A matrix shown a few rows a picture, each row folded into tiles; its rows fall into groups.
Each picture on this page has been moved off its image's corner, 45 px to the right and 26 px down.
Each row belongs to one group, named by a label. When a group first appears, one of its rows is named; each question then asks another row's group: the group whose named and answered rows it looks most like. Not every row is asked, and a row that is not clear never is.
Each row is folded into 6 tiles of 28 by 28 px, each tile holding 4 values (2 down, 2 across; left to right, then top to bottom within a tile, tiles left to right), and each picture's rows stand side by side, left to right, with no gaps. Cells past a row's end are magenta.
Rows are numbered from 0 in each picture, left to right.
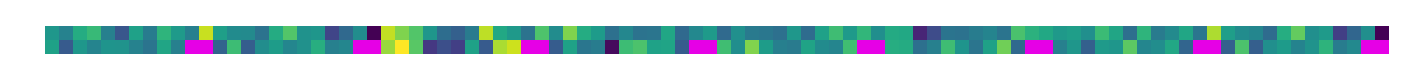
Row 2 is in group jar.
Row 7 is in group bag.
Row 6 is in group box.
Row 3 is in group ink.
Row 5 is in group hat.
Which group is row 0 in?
box
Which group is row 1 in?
bag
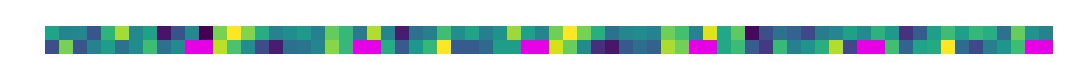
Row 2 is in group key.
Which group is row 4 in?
hat
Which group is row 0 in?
bag
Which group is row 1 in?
jar
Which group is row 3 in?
jar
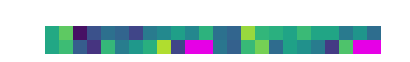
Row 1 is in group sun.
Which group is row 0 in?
hat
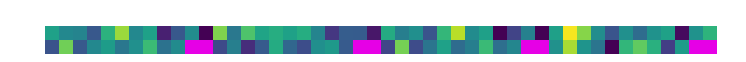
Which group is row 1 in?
bag
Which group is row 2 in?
bag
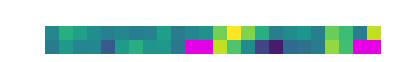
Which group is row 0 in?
ink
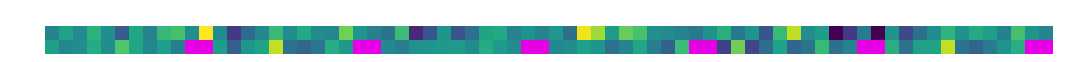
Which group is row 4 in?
bag
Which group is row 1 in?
key
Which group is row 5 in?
key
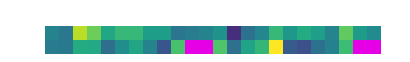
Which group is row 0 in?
sun
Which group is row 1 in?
key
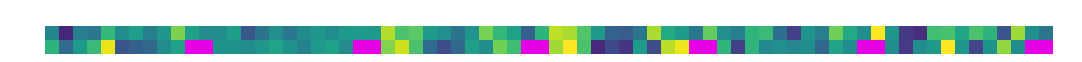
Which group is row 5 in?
key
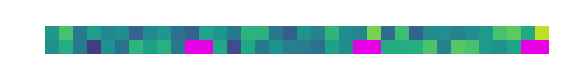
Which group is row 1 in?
box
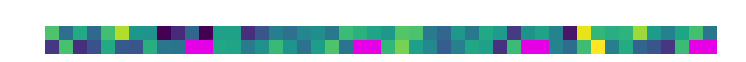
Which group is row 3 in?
sun
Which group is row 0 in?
bag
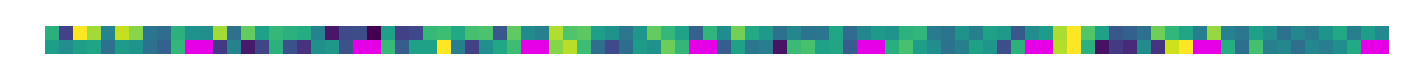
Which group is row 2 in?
key
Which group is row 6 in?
jar
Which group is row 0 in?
sun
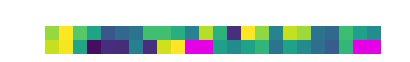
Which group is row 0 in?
jar
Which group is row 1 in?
sun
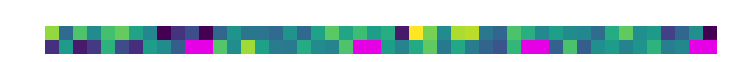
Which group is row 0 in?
bag
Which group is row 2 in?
sun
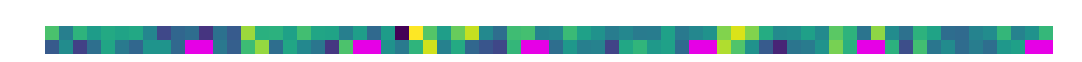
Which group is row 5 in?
box
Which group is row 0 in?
bag
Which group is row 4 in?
jar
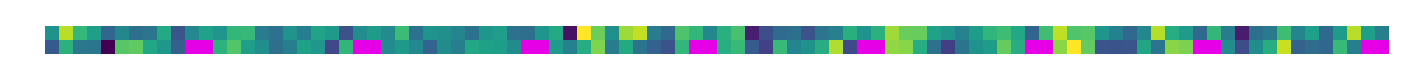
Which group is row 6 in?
jar
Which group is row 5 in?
jar
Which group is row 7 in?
key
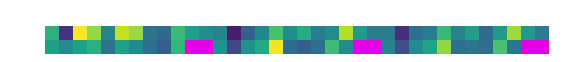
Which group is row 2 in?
key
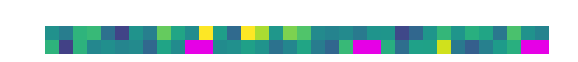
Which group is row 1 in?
sun
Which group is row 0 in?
box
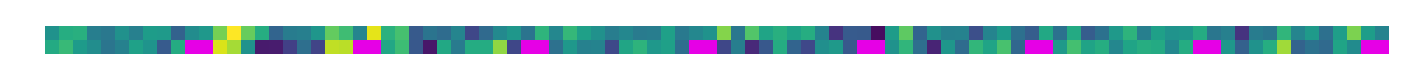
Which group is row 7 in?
key
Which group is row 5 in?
hat
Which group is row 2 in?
hat
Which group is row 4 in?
bag
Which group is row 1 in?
jar
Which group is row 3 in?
ink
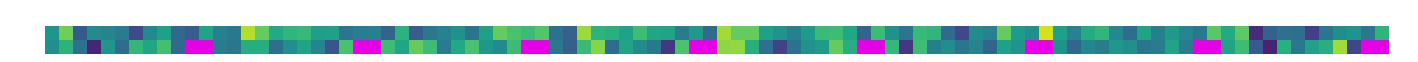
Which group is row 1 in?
sun
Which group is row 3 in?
sun
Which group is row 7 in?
hat
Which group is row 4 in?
jar
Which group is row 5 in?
box
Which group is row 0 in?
hat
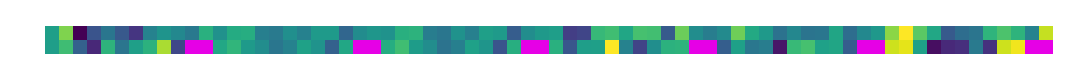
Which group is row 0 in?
hat
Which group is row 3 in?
key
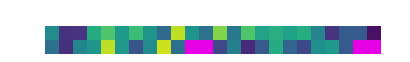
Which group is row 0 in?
key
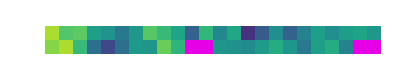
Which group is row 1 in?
hat
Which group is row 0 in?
jar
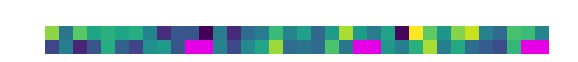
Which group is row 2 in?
sun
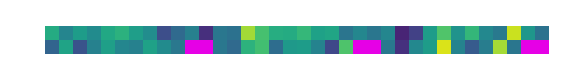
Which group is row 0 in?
bag
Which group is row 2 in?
key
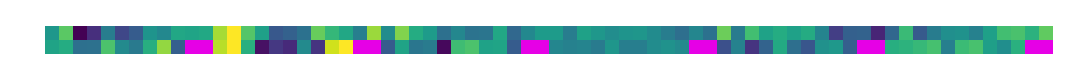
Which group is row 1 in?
jar
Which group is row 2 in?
ink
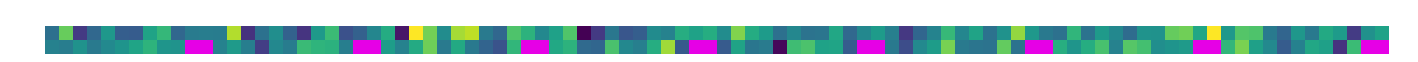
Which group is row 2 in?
sun
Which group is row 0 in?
hat
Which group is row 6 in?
box
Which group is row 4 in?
ink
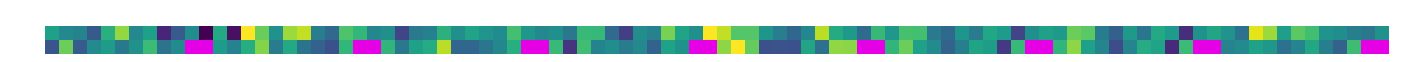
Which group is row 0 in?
bag
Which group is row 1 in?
sun
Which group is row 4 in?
jar
